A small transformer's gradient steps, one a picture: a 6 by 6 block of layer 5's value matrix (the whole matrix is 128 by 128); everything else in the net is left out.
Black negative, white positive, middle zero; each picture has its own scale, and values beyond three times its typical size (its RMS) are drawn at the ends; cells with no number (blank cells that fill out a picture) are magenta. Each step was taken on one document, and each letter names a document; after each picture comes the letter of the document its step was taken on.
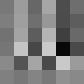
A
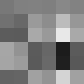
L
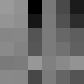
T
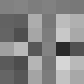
L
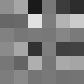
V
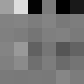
V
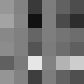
T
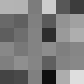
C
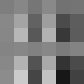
A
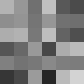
C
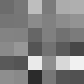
V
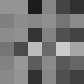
V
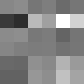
L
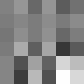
A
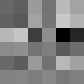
L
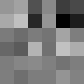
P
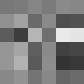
P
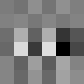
A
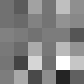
V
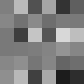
P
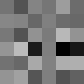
V
